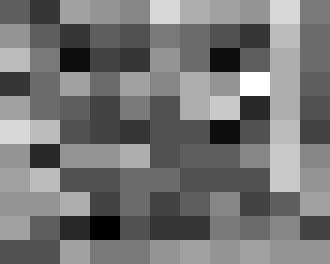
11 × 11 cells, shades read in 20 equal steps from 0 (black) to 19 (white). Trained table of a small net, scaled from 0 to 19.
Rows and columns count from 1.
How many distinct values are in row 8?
6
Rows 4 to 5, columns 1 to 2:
4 8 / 12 8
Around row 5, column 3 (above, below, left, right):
12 6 8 5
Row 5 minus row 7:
1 5 -4 -6 -4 0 6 8 -7 -2 -4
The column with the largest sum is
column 10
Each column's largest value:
16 14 13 11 13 16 13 15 19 16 12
